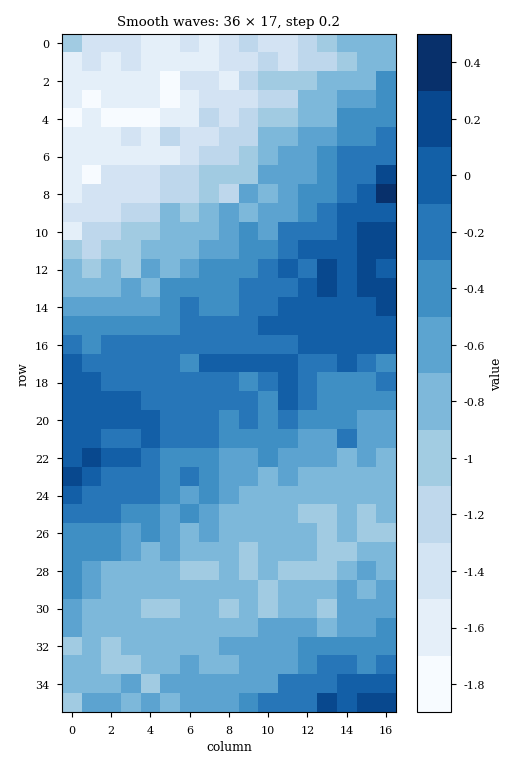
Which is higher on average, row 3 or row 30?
row 30
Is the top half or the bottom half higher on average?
bottom
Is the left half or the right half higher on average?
right
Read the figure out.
Title: Smooth waves: 36 × 17, step 0.2
x-axis: column, ticks 0 2 4 6 8 10 12 14 16
y-axis: row, ticks 0 2 4 6 8 10 12 14 16 18 20 22 24 26 28 30 32 34 (0 at the top)
Colour bar: value, ticks -1.8 -1.6 -1.4 -1.2 -1 -0.8 -0.6 -0.4 -0.2 0 0.2 0.4
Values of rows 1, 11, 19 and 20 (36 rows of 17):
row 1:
-1.6 -1.4 -1.6 -1.4 -1.6 -1.6 -1.6 -1.6 -1.4 -1.4 -1.2 -1.4 -1.2 -1.2 -1 -0.8 -0.8
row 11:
-1 -1.2 -1 -1 -0.8 -0.8 -0.8 -0.6 -0.6 -0.4 -0.4 -0.2 0 0 0 0.2 0.2
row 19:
0 0 0 0 -0.2 -0.2 -0.2 -0.2 -0.2 -0.2 -0.4 0 -0.2 -0.4 -0.4 -0.4 -0.4
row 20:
0 0 0 0 0 -0.2 -0.2 -0.2 -0.4 -0.2 -0.4 -0.2 -0.4 -0.4 -0.4 -0.6 -0.6
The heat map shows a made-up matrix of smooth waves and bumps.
